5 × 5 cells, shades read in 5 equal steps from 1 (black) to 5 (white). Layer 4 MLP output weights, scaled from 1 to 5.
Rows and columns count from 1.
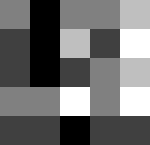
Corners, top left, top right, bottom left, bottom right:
3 4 2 2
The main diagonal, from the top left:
3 1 2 3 2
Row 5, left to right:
2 2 1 2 2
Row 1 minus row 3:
1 0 1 0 0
